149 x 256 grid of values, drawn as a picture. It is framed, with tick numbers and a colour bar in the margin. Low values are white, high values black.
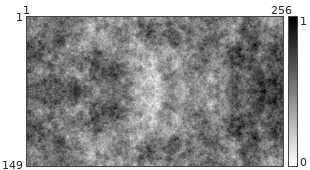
No single row or column stands out from its neighbours. There is no overall slope. No regular stripes run through it. The values follow a bell shape. It is mirror symmetric from top to bottom. No lone cell stands out from its neighbours. The centre is the ninth with the lowest average.
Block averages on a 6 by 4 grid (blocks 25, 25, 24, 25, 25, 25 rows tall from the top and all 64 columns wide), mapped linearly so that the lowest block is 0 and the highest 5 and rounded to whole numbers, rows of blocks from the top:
2 1 3 2 | 3 1 1 5 | 3 1 0 5 | 3 1 0 5 | 3 1 1 5 | 2 1 3 2
